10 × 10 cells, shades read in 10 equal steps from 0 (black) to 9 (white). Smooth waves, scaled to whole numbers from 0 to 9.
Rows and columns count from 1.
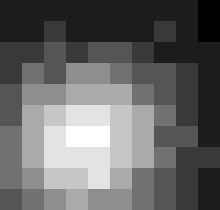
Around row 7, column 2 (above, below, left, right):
6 6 4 8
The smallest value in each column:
1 1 1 1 1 1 1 1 1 0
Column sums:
27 40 49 53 54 47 37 27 18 9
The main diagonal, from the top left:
1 1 3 5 6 7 6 4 2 1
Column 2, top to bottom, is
1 1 2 4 5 6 6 6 5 4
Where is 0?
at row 1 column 10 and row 2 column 10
